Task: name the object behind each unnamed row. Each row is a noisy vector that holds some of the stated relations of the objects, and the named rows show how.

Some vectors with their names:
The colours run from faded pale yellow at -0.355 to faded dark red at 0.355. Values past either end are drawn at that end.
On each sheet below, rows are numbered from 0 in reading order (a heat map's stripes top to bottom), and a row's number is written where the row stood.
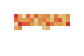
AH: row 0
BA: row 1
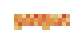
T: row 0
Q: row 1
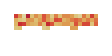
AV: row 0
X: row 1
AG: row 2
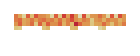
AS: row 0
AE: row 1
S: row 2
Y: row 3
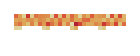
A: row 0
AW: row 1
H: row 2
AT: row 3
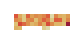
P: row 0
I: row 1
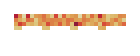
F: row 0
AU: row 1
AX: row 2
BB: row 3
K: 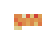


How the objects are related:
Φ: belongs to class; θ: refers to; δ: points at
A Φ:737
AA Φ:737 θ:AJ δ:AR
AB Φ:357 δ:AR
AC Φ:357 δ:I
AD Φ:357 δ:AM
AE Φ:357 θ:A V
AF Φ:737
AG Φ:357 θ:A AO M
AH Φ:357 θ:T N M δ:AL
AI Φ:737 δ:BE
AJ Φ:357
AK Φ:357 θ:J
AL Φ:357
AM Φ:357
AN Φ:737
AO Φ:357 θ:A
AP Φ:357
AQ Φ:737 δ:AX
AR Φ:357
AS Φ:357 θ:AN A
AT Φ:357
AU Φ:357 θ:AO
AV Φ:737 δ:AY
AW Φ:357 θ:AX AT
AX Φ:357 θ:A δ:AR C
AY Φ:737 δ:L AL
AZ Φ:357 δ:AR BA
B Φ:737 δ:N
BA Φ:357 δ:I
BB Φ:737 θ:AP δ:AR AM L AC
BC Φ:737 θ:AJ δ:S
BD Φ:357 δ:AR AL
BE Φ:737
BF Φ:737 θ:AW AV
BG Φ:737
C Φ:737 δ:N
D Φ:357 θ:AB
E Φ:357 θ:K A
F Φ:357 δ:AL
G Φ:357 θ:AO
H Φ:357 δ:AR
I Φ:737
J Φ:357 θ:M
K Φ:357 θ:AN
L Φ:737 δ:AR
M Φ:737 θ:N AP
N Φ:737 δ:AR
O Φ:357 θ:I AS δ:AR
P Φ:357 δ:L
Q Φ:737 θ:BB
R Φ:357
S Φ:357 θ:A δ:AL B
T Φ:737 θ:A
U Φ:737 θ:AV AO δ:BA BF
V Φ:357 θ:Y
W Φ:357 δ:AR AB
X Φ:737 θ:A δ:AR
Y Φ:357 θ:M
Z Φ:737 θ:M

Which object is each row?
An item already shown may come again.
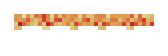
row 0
N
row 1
O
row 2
BA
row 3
AC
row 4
BF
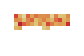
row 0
BD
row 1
BA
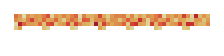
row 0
AZ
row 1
AM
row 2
I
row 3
AD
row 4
AR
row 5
AM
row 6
AV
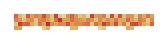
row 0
AY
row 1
U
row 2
Q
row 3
AW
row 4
L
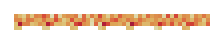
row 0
AQ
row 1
B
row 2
AL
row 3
W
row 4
C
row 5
AW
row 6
L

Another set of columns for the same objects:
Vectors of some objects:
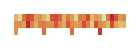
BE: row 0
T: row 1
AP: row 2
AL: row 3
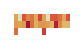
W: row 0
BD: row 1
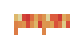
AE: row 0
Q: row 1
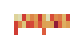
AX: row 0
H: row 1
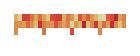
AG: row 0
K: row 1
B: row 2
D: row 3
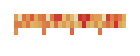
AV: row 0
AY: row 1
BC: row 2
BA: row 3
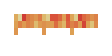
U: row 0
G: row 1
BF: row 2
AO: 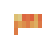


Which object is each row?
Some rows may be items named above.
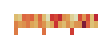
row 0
AO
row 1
BC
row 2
AB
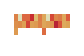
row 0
P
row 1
AZ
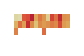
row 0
D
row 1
I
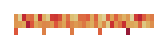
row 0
O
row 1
E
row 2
AO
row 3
C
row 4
S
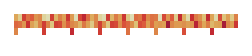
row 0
AW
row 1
AX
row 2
AH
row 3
AX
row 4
AQ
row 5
L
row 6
X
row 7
N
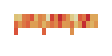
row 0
A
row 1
AC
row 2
AJ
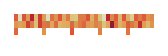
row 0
BB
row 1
AV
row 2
A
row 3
AA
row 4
AT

